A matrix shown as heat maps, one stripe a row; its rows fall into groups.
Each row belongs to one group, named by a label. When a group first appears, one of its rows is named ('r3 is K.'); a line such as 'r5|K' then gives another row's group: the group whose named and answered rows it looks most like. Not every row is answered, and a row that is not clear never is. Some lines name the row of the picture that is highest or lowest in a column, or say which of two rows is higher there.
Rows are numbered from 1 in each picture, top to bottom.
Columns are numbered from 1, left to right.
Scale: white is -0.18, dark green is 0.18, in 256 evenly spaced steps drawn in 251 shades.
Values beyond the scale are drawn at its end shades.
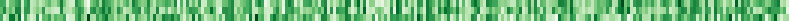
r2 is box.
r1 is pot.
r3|pot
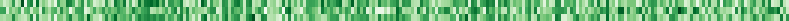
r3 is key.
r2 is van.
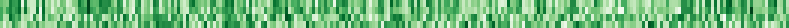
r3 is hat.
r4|key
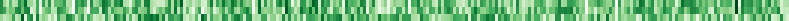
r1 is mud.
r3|key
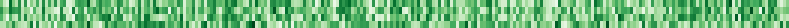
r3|mud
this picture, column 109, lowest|4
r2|hat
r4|key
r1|mud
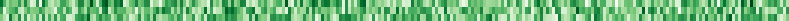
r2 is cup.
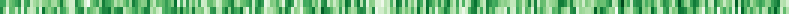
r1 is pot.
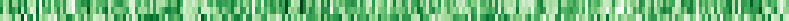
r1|mud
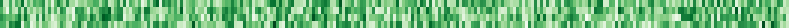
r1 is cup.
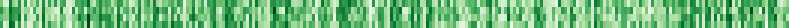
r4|hat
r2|hat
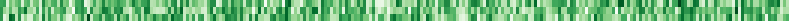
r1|van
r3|hat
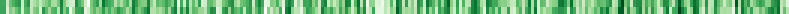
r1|pot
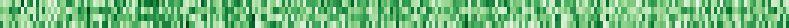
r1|key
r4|cup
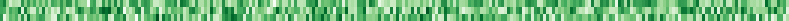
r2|box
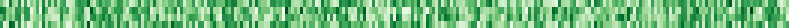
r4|hat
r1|mud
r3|box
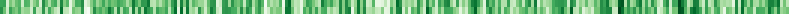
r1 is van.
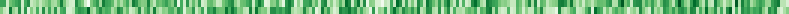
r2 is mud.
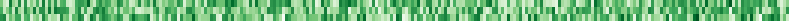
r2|cup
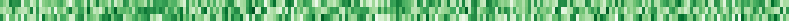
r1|pot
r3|van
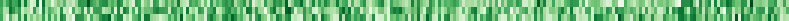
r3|mud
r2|hat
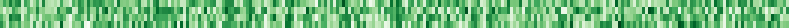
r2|key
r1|box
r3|pot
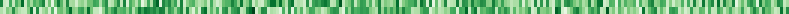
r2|key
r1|cup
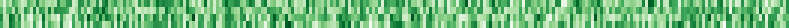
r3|hat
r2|cup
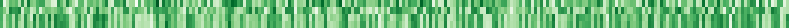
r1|cup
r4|cup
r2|pot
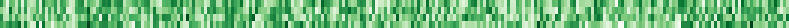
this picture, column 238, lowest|4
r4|box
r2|mud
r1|van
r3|cup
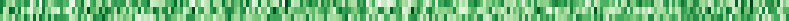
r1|van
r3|cup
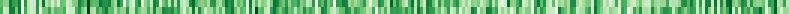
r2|pot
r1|box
